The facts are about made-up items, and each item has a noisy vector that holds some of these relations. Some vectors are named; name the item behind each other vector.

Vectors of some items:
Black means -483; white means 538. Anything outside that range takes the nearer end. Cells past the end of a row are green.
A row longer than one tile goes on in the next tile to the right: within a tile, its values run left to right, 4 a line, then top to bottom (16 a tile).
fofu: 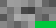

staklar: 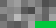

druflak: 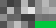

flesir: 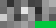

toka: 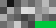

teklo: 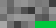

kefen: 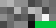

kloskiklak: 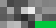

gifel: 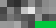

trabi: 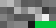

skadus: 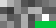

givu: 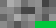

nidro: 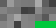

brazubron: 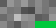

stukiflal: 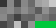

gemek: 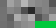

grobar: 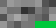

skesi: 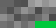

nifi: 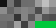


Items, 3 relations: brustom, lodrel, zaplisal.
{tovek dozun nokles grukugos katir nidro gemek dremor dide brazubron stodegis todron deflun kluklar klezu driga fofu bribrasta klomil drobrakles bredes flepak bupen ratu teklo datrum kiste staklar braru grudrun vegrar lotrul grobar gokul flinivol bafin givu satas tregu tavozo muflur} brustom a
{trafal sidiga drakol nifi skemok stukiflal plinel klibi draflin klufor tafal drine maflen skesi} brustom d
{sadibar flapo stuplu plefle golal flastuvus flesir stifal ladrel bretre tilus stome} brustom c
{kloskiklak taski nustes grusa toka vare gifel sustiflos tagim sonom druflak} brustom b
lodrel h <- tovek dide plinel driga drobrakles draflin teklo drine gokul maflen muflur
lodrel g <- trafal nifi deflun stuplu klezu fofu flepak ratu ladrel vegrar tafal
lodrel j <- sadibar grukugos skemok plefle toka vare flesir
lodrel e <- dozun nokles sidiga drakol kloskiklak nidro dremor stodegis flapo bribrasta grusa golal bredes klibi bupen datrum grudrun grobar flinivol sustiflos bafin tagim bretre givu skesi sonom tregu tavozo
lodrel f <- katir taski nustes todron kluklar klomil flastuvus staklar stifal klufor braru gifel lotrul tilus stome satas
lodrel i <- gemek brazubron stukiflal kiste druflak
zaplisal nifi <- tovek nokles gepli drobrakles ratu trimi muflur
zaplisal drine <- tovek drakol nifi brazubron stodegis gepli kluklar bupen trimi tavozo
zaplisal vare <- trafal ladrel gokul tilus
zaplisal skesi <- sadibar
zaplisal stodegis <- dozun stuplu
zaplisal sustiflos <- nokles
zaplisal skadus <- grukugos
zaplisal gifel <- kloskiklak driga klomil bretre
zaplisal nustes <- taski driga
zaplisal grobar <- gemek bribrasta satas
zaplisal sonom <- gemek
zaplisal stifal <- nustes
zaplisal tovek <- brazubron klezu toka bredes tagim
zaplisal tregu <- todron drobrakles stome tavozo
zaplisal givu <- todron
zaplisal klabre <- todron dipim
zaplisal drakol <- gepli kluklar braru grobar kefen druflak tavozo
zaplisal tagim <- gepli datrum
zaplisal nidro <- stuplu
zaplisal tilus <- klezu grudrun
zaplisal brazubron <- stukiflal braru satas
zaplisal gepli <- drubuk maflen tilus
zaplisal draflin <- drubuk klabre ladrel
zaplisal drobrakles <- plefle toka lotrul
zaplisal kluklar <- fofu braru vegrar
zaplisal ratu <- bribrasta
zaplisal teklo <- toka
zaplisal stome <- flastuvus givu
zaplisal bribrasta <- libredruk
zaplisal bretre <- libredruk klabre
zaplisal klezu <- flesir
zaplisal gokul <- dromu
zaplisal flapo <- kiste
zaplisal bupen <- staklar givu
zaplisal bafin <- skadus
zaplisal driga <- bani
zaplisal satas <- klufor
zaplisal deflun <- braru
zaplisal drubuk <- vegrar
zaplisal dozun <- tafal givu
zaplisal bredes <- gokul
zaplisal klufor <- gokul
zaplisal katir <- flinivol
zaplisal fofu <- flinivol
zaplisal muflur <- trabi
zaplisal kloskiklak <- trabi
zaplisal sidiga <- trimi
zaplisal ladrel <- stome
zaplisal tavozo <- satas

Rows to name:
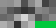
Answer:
bafin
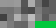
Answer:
klomil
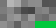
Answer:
grudrun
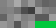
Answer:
gokul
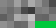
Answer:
flepak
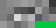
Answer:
kiste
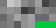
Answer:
flinivol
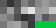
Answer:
tagim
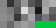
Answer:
ladrel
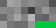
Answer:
klezu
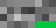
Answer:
deflun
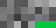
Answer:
klibi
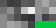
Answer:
sustiflos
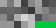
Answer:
grukugos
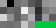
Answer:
sadibar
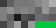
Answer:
maflen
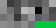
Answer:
bretre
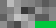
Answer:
katir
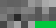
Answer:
plinel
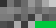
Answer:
klufor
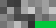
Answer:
sonom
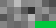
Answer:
vegrar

